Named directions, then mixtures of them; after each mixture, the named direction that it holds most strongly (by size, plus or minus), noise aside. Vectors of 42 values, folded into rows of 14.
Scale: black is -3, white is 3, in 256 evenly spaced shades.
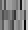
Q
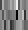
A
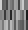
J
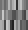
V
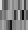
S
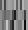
Q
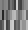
V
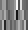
A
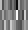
A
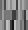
V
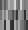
V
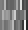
Q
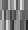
V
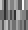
J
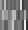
Q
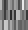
J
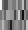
S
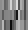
A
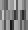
V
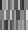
J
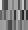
S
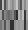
A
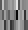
A
